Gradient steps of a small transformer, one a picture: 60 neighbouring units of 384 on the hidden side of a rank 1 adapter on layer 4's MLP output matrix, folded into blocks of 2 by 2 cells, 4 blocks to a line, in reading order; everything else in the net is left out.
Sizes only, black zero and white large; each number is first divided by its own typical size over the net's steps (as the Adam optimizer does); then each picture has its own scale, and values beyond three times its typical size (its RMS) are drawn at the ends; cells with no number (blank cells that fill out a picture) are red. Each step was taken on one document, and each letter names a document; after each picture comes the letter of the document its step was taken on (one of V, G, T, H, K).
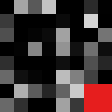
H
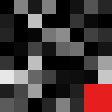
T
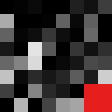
T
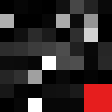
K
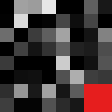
H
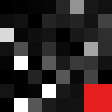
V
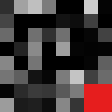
H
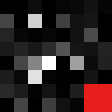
K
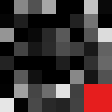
H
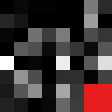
H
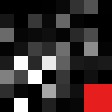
K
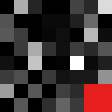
T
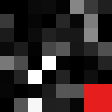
K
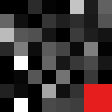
V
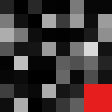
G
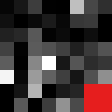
T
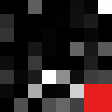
T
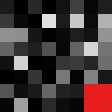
G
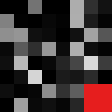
G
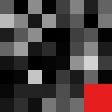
G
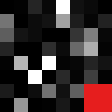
V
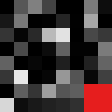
H
